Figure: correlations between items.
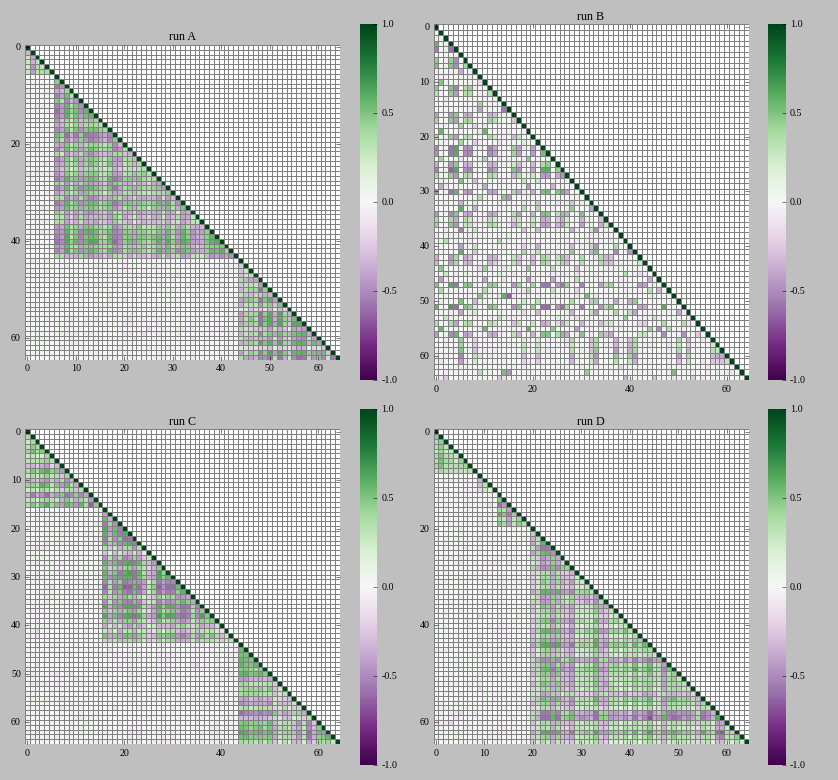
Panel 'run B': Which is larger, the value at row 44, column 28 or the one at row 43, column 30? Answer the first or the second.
the second
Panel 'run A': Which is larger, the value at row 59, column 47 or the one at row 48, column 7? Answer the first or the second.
the first
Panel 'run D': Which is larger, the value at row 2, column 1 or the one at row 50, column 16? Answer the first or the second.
the first
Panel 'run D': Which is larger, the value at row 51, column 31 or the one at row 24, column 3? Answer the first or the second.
the first
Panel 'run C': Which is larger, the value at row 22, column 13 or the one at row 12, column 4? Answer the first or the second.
the second
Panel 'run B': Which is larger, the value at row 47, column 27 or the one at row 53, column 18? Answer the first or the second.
the first
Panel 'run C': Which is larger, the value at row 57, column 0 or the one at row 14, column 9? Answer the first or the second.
the second
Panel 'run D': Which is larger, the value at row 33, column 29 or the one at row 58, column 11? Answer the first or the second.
the first
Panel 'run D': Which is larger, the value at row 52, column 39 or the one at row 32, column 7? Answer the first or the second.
the first
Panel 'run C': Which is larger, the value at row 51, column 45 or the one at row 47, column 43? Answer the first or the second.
the second
